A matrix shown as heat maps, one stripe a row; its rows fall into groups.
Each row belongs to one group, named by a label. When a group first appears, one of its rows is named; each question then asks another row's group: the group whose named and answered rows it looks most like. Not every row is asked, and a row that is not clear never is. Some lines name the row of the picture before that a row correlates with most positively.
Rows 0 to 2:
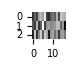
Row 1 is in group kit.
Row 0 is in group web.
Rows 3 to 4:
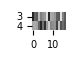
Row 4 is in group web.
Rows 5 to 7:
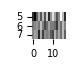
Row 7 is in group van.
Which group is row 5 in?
kit
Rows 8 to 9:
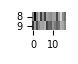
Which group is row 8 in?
kit
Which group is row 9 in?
web
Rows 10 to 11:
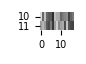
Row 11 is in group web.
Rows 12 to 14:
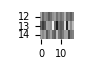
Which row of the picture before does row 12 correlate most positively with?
10
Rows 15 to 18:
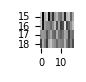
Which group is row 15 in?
kit
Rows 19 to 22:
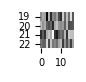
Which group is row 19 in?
van
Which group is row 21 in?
web
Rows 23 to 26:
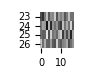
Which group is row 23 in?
kit
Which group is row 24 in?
van
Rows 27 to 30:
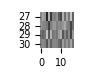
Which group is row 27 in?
van
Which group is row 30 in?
van
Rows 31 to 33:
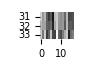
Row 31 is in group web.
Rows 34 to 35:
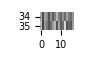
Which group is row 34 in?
kit
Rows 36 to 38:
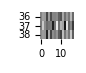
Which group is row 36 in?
van
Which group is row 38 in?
van
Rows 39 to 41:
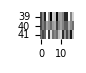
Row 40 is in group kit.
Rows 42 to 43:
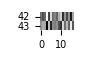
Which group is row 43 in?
van
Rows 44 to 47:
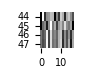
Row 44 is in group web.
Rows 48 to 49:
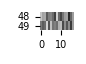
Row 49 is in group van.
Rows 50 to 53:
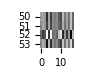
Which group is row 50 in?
van
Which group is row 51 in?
van
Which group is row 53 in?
van
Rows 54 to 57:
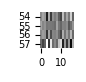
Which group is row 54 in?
van
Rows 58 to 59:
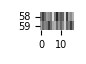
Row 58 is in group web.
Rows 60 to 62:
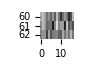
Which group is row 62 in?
van
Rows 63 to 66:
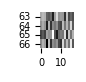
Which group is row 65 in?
web
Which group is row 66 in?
van
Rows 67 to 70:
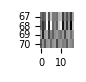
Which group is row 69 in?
kit
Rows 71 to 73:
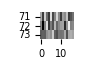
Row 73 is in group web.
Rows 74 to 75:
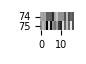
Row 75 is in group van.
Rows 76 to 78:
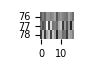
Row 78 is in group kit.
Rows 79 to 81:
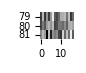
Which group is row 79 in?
web
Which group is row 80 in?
web
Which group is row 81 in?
van
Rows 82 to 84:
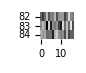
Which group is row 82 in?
kit
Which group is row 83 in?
van
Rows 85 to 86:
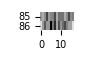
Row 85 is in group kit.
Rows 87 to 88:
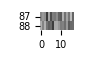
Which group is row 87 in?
van
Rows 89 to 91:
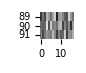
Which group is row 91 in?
web
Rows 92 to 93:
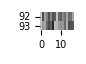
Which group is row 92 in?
kit
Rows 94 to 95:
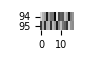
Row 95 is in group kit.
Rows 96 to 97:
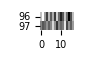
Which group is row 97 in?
web
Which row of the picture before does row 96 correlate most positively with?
94
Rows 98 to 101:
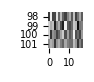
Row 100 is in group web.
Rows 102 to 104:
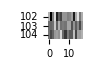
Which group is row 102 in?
kit
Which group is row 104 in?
web
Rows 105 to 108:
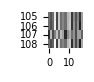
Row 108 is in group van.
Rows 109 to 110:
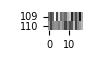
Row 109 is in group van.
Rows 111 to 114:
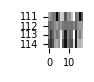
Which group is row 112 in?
web
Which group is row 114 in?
web
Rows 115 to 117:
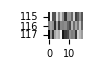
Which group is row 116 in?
van
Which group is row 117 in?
web
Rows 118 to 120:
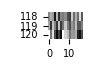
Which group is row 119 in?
kit
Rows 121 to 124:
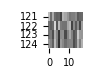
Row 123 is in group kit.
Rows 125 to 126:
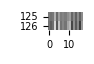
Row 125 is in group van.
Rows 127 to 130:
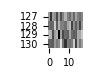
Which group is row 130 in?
web
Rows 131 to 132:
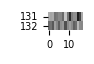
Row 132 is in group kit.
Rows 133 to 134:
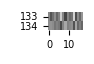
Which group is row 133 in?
web
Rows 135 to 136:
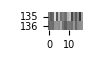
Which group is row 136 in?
web
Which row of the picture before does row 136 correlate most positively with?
133
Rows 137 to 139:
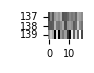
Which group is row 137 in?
web
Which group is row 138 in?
kit
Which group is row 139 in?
van
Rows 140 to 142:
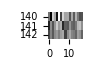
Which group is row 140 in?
kit
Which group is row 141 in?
web
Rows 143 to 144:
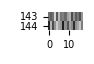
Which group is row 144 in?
web
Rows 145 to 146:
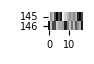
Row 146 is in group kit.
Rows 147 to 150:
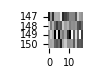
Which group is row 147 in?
web
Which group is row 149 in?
van
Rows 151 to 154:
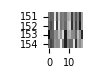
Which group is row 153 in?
kit
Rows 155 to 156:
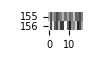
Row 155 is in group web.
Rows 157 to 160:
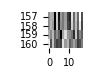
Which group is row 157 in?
van
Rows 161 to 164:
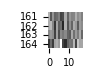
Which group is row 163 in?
van
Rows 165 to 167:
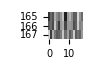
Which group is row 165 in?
kit
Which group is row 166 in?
kit
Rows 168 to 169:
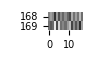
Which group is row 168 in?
van
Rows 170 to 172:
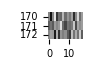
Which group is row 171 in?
web
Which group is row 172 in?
van
